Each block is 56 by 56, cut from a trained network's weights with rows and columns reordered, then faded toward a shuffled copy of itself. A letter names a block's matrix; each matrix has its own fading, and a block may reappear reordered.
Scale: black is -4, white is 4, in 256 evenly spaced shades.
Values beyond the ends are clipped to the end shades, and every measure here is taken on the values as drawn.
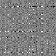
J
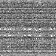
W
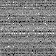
W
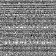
W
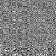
J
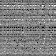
W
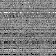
W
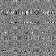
J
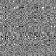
J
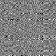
J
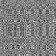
J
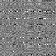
J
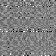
J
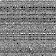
W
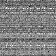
W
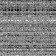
W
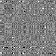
J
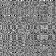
J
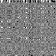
J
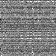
W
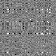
J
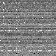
W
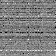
W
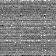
W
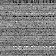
W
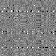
J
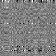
J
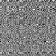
J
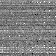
W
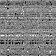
W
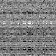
W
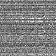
W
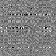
J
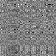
J
